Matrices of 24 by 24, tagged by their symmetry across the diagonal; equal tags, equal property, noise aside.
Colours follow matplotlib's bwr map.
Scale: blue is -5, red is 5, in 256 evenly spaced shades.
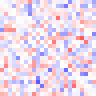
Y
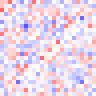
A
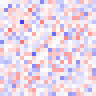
A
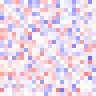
Y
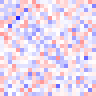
A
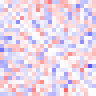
Y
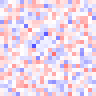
A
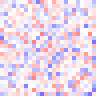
A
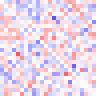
Y
